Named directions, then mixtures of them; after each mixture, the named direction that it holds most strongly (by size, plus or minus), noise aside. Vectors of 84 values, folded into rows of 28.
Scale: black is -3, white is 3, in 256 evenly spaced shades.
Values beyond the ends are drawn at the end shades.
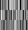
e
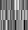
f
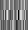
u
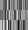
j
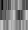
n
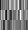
e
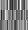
e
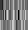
u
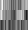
n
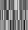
u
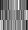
n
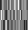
f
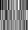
e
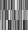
j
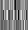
u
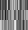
j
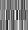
j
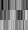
n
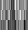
f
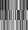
n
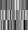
f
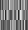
u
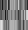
n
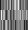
f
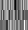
f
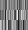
j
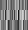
u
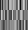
e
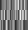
f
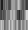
n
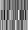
u
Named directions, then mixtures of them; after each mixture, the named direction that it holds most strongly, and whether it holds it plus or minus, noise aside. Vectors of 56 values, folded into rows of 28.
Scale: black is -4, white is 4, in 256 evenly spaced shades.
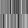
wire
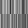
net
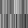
net, plus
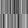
wire, plus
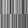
net, plus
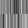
wire, plus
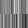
wire, minus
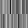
wire, plus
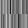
wire, plus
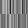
net, plus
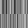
net, minus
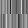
wire, plus
